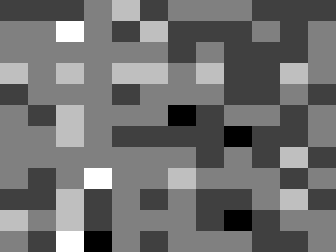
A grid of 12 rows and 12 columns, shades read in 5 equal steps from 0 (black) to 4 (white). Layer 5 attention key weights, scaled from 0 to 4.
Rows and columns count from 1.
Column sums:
23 19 32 22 23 22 20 19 15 16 20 20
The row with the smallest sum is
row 7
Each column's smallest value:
1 1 1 0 1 1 0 1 0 1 1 1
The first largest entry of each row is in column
5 3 1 1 2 3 3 11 4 3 1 3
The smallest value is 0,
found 4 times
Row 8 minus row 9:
0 1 0 -2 0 0 -1 -1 0 -1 2 -1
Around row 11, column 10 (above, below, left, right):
2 1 0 2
